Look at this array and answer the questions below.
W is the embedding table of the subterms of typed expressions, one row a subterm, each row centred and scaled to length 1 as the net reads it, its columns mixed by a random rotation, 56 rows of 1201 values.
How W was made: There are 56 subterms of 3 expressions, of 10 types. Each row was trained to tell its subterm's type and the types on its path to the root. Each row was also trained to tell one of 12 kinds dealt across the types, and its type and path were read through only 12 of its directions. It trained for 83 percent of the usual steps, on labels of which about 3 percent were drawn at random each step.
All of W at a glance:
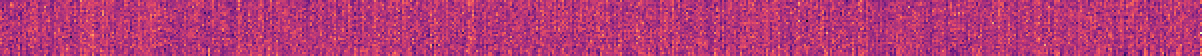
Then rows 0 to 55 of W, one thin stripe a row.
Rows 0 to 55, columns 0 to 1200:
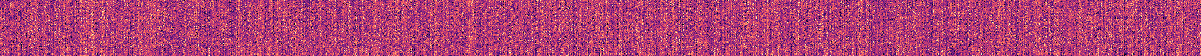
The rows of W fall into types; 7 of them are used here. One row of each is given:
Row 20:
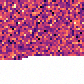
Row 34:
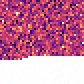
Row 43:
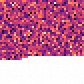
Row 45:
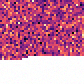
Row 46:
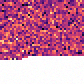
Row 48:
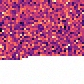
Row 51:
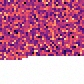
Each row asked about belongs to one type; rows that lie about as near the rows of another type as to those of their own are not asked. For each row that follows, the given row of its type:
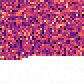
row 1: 20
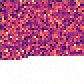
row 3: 46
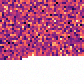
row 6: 45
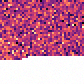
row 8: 46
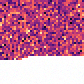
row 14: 34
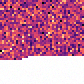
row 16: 46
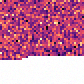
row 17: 51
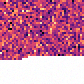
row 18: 51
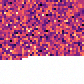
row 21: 34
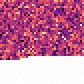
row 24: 43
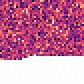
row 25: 20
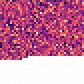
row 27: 45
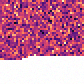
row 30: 20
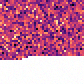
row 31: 34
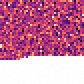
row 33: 48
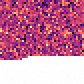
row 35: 45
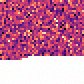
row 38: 43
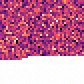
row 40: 46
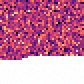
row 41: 51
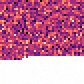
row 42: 51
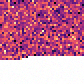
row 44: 48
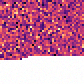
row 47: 45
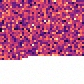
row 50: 48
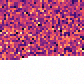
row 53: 48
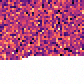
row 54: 48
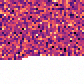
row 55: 51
